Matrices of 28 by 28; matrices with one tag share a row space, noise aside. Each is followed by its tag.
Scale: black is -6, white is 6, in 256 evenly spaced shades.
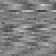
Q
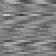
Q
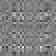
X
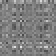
X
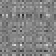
X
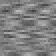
Q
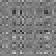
X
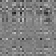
X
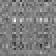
X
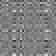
X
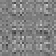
X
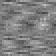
Q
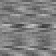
Q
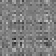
X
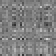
X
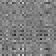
X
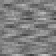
Q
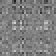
X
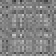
X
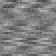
Q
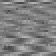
Q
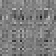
X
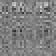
X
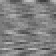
Q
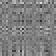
X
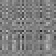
X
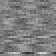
Q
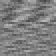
Q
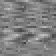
Q
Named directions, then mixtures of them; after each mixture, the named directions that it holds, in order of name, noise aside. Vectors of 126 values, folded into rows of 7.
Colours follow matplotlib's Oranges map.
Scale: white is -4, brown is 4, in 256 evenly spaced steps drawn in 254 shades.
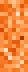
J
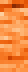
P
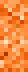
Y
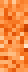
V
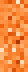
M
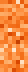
M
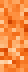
J, V, Y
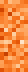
J, V, Y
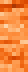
P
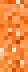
M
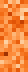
Y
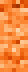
M, P, Y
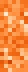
J, V, Y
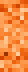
P, Y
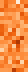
J, M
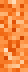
J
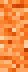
P, V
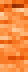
P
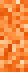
M, Y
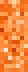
J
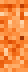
J, P, Y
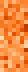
V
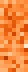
V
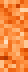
P, V, Y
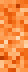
P, V, Y
